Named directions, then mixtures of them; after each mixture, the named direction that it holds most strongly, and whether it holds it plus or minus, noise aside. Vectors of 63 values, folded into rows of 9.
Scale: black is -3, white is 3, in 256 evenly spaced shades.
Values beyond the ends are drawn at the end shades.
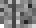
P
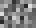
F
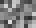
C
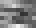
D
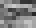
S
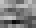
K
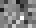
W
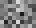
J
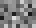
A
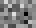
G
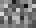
F, plus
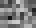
K, minus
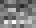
K, minus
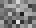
J, plus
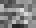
D, minus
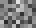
J, plus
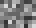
C, plus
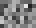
F, minus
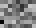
J, minus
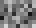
A, plus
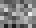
A, minus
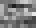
S, minus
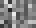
P, minus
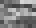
S, minus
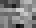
D, minus
